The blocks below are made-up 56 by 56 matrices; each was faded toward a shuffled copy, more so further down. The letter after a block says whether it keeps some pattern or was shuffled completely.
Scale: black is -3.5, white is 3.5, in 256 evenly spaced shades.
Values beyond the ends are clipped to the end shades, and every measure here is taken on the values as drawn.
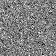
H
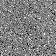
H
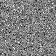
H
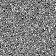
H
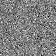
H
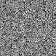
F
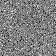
H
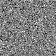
H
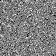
H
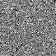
H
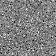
H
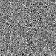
F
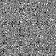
F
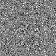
F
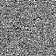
F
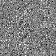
F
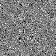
F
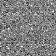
F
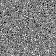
H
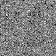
F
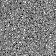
H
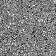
H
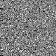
F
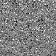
F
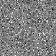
F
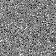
F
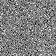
H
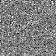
F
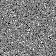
H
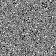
H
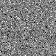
F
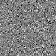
F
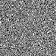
F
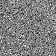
H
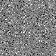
F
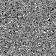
F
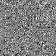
F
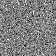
H
